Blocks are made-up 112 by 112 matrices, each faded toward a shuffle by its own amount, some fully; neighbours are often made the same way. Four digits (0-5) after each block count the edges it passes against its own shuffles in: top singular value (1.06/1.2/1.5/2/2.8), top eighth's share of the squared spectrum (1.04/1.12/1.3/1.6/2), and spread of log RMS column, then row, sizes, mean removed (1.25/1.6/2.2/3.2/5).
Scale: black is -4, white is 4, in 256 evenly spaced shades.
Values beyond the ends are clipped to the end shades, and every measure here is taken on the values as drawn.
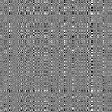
5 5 4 4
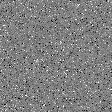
0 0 0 0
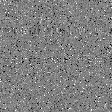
3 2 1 1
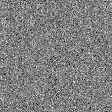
3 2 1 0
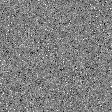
0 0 0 0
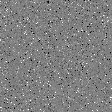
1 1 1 0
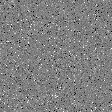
1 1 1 0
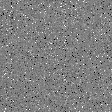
1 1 1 0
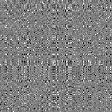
5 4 3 3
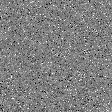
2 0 0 0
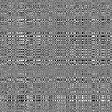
5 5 4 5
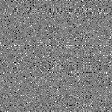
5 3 2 2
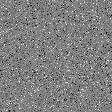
0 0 0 0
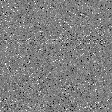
3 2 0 1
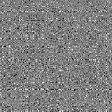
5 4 2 3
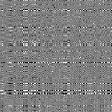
5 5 3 4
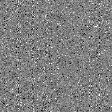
3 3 3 1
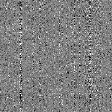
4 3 4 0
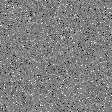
0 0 0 0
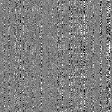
4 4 4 1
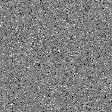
1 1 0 0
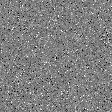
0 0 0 0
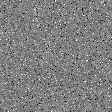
0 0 0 0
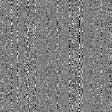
4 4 4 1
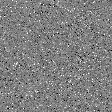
0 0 0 0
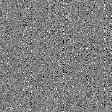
2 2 3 0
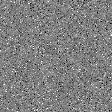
3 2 1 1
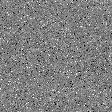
2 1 0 0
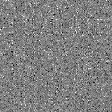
4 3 2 1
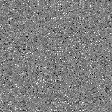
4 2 1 1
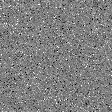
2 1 0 0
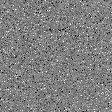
1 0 0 0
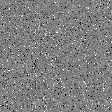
3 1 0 0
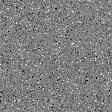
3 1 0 0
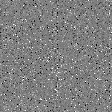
3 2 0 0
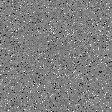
3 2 0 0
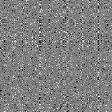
5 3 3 2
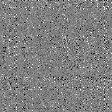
2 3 3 3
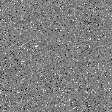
1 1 2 1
